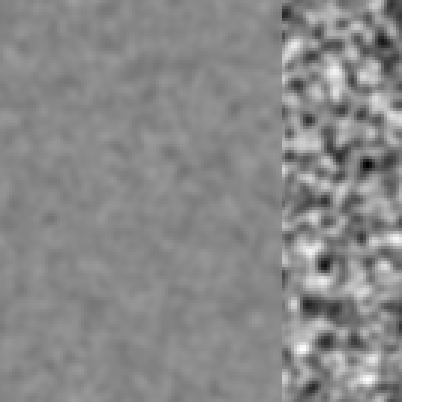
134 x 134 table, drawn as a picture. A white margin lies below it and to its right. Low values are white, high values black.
Mirror symmetry: none. Histogram: heavy tails on both sides. Seam: vertical, 70% of the way across, the left part calmer. Grain: blotchy. Stripes: none.
